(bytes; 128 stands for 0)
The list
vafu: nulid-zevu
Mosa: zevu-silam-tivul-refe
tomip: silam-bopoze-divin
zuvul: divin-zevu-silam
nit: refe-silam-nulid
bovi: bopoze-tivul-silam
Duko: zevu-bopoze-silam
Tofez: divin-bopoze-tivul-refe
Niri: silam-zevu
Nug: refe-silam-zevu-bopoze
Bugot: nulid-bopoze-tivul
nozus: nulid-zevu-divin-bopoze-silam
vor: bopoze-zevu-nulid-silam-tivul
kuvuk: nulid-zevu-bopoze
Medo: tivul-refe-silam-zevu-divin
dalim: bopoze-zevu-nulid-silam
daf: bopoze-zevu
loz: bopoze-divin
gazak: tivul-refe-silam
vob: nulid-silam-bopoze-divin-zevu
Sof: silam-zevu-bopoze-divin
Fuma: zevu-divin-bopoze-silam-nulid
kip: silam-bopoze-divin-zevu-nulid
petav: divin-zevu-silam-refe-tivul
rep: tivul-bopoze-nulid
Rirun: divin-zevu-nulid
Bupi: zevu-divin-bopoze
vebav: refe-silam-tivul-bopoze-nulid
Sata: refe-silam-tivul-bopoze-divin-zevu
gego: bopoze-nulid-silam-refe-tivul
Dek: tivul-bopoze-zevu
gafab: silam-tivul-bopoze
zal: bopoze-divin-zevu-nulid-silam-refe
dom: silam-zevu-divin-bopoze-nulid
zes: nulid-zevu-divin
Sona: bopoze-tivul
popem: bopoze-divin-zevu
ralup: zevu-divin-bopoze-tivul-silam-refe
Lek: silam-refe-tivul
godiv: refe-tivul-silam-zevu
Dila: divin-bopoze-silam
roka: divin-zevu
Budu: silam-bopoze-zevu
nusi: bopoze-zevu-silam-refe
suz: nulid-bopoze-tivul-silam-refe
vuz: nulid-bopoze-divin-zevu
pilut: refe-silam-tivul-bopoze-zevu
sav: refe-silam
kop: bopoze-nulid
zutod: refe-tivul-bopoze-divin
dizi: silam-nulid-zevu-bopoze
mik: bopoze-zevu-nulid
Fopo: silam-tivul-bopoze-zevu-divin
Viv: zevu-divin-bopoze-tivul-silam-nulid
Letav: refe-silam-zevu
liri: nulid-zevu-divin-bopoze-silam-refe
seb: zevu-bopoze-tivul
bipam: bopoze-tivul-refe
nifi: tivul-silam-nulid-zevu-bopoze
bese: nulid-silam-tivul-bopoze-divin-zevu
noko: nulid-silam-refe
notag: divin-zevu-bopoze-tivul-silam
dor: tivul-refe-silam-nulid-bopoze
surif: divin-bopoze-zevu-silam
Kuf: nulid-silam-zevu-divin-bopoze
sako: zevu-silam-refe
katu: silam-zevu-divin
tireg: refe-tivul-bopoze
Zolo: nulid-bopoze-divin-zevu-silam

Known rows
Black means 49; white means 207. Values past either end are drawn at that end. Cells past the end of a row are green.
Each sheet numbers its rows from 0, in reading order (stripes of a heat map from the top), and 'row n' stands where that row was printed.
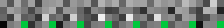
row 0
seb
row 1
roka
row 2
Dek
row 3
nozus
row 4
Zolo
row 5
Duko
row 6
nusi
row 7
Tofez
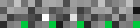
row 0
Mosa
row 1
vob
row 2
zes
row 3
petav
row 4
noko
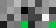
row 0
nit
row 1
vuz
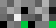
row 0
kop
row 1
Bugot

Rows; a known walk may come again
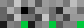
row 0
dor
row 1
Dek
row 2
nusi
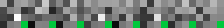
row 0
vuz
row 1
bipam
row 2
gafab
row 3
dalim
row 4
vor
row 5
Fopo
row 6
petav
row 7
sako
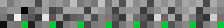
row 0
mik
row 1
zes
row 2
Mosa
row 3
sav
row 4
Medo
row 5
katu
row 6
Letav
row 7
Sata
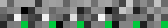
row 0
kip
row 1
popem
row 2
Rirun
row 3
dizi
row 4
Tofez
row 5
bovi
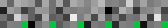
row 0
Nug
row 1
seb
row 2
surif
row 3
nit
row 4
suz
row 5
vafu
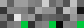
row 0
Budu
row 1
gazak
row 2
tireg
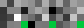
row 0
Kuf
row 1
rep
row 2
zuvul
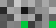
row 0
liri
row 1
godiv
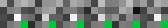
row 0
vob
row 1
roka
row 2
Zolo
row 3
Dila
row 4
noko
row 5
nozus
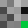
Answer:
zal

